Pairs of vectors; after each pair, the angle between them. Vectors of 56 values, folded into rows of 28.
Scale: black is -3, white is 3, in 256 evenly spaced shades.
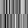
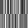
nearly opposite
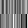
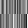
nearly parallel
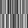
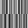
nearly opposite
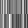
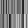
nearly opposite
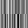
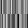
partly aligned
